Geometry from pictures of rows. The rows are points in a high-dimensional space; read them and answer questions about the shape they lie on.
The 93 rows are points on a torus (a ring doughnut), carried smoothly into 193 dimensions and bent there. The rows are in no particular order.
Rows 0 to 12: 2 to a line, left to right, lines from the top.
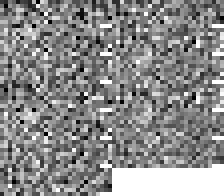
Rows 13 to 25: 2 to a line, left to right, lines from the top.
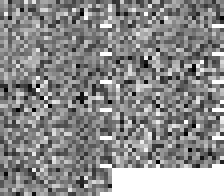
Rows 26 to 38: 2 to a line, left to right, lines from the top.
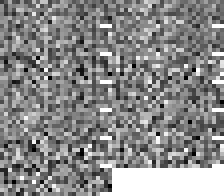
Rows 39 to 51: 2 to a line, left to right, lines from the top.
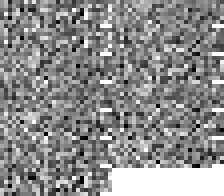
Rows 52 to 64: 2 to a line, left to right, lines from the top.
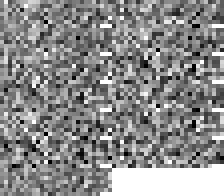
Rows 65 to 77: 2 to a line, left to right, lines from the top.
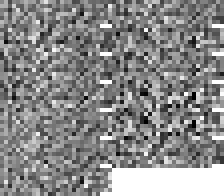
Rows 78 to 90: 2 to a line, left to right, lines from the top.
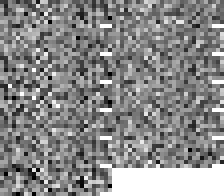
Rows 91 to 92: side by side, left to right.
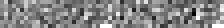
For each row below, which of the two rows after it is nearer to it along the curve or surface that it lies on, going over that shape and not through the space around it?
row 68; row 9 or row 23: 23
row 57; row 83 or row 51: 51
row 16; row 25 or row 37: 37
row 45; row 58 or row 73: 58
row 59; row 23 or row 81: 23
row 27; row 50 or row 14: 14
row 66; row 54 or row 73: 54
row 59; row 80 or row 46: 80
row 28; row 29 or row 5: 5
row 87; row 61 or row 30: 61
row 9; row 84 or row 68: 84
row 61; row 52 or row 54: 52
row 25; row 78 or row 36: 36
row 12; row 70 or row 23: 70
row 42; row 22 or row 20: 20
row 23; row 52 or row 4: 52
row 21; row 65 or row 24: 24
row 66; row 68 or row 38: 38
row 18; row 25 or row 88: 25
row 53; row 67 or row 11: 11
